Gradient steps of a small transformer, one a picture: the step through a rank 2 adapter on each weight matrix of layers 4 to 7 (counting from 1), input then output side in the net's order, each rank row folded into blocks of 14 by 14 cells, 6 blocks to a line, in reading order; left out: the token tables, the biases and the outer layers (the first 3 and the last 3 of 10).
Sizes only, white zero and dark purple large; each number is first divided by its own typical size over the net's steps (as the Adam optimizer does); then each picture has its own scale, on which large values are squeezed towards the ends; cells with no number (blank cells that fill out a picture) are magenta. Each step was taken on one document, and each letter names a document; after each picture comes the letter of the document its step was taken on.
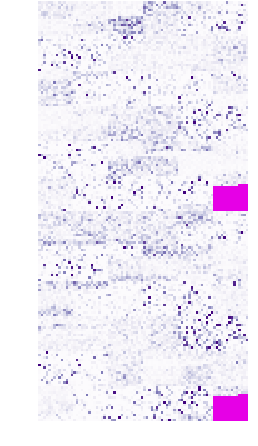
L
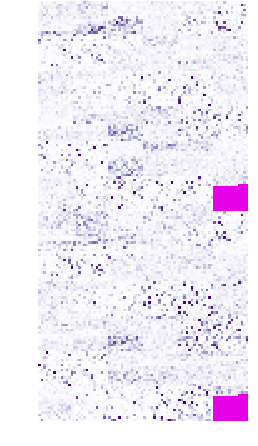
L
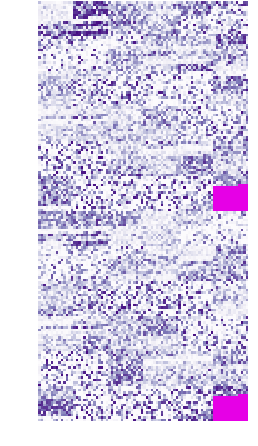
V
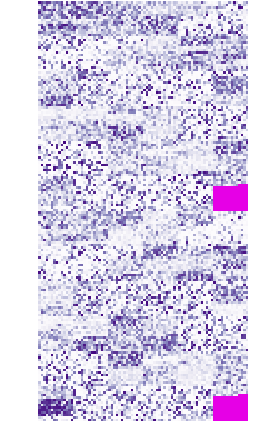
V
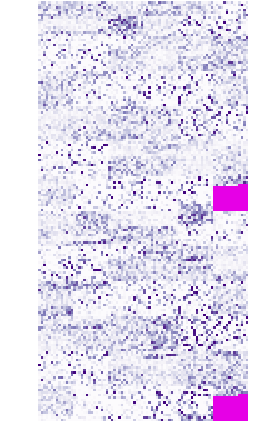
L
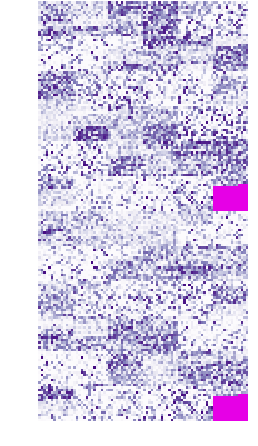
V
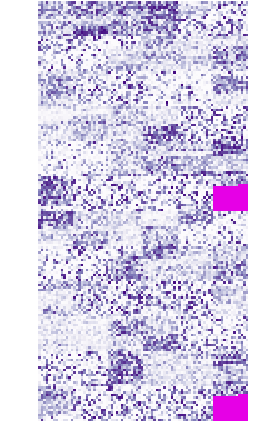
V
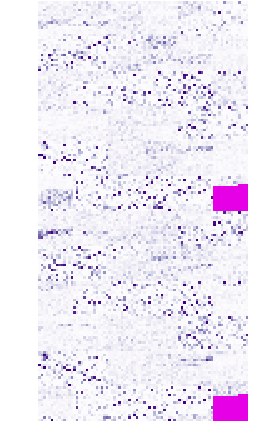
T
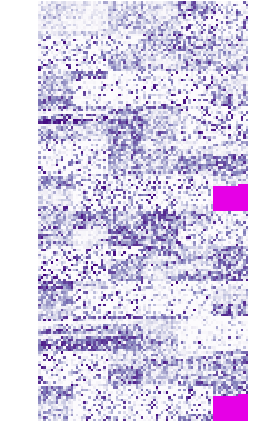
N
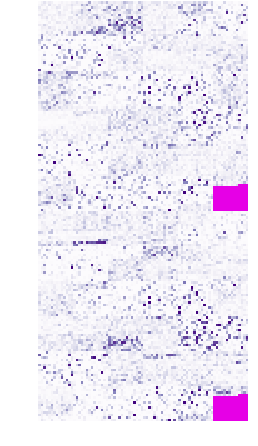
L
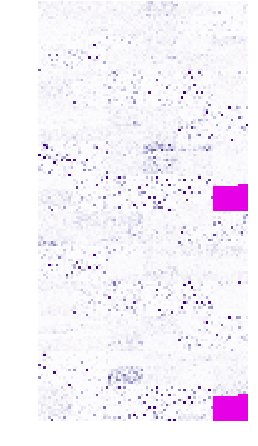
T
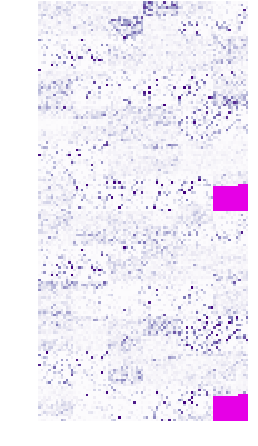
L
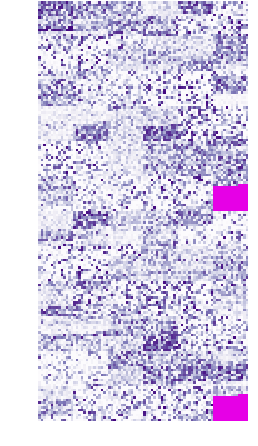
V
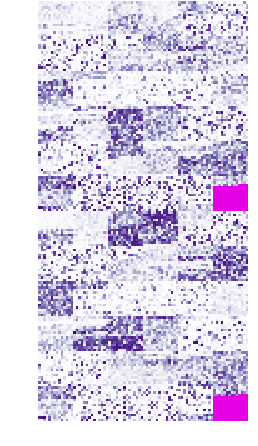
N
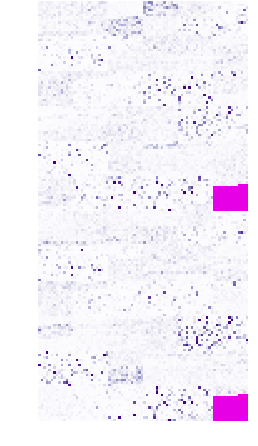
L
